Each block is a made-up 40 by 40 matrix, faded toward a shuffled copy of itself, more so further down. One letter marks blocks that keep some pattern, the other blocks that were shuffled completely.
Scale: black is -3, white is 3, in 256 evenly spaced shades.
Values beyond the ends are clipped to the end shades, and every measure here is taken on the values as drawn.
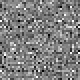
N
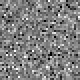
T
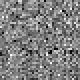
N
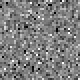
T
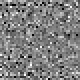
N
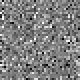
N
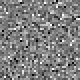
T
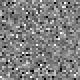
T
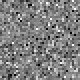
T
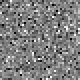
T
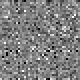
N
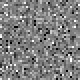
T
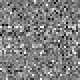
N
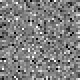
N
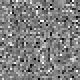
N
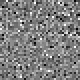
N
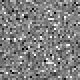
T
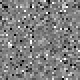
N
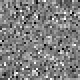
N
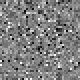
N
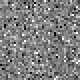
T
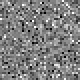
N
